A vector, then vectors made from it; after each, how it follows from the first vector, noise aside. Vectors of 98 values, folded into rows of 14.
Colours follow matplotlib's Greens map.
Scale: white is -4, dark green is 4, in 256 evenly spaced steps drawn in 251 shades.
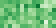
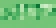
partly zeroed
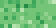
partly zeroed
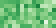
copied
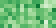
copied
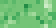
partly zeroed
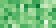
copied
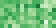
copied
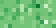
partly zeroed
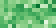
sign-scrambled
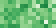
sign-scrambled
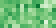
copied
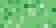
partly zeroed
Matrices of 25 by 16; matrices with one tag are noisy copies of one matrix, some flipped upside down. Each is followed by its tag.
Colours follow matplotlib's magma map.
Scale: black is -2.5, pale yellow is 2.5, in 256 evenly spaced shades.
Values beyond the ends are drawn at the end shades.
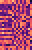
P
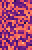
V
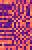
P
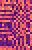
P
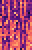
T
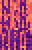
T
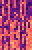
T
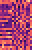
P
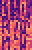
T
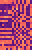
P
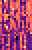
T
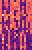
T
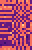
P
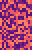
V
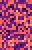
V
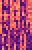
T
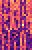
T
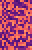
V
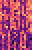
T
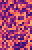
V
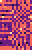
P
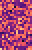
V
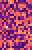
V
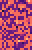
V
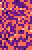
V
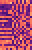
P
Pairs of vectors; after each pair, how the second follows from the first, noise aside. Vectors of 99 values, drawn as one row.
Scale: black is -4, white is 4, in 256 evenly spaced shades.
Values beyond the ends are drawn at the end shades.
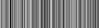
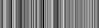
shuffled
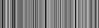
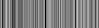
copied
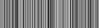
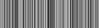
copied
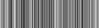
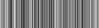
copied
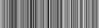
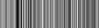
shuffled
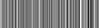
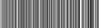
copied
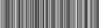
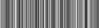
copied
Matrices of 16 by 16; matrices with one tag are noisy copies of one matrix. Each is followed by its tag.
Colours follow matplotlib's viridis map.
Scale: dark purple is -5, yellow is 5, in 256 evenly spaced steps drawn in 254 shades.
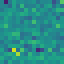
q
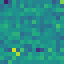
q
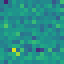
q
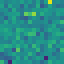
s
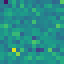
q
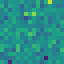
s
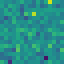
s
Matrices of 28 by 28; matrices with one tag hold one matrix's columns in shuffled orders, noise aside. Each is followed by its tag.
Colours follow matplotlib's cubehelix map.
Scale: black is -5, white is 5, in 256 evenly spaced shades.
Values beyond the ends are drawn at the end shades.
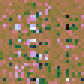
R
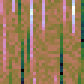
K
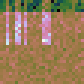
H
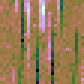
K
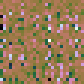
R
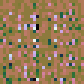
R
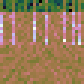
H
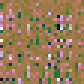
R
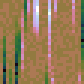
K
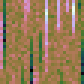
K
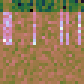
H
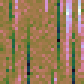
K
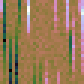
K
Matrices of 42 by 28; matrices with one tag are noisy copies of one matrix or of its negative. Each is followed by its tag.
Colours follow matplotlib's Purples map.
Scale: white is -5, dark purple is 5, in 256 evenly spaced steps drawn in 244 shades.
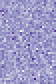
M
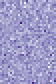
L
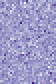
L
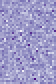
M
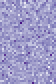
L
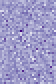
M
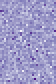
M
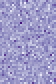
L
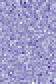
L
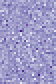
M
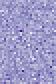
M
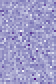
M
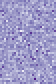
M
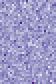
L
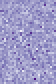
M
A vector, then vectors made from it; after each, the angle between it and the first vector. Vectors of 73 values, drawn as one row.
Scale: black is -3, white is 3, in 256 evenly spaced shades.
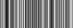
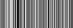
partly opposed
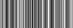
nearly parallel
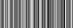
orthogonal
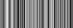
nearly opposite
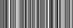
partly aligned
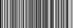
partly aligned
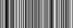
nearly parallel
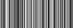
nearly opposite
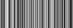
nearly opposite
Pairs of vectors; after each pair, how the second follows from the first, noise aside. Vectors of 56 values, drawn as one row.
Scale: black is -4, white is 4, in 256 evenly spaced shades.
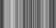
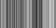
wrapped around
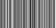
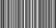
wrapped around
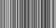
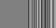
partly zeroed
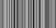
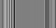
partly zeroed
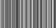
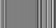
partly zeroed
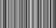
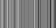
partly zeroed
